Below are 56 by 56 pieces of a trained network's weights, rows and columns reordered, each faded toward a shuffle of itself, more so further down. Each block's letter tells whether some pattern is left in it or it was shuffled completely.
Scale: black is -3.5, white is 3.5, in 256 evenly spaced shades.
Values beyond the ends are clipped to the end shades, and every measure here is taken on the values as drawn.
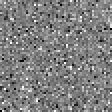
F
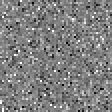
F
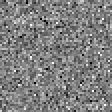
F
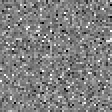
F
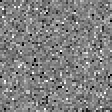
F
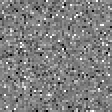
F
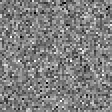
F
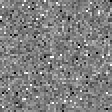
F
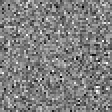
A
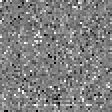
A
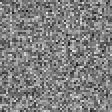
F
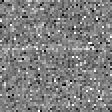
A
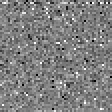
A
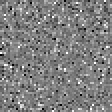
F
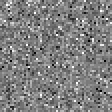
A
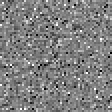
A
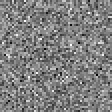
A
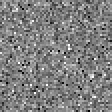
F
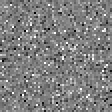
F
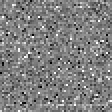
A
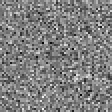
A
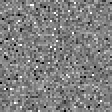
F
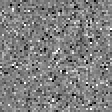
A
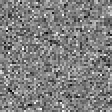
A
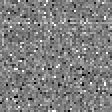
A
